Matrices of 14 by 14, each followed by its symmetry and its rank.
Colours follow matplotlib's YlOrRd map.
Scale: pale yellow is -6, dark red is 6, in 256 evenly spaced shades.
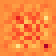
symmetric, rank two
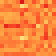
neither, rank three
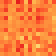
neither, rank three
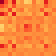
symmetric, rank two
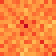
symmetric, rank three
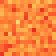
neither, full rank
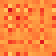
symmetric, rank two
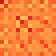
symmetric, rank three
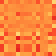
neither, rank two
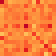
symmetric, rank three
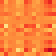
neither, rank two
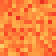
neither, full rank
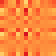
neither, rank one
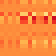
neither, rank one
